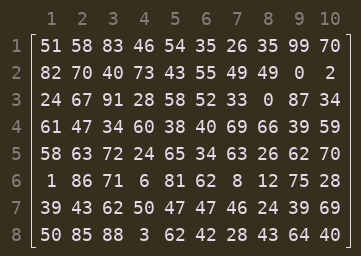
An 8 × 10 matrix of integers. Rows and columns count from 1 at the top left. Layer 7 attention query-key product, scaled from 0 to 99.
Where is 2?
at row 2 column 10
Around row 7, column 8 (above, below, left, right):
12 43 46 39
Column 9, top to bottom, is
99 0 87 39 62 75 39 64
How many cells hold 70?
3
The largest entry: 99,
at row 1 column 9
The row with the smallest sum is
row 6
